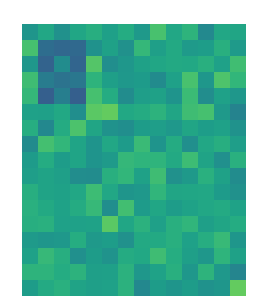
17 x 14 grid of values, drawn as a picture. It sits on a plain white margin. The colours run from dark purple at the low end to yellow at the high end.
Roughest part: top left. Ninth with the lowest average: top left. Calmest part: bottom left. Odd patch: lower, in the top left.
